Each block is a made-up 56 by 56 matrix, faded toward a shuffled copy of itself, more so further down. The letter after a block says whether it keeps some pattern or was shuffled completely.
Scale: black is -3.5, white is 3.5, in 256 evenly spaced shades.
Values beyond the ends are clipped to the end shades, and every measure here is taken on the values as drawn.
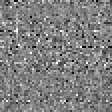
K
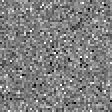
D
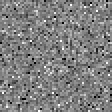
D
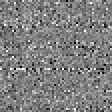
K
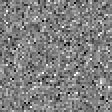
D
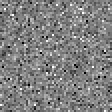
D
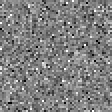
D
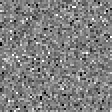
D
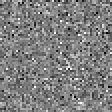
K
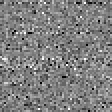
K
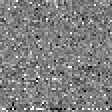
K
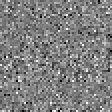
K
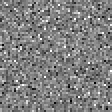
D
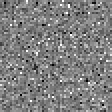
D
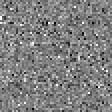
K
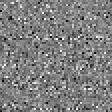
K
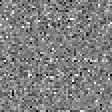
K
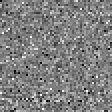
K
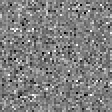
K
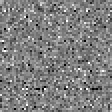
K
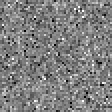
D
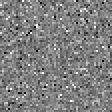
D
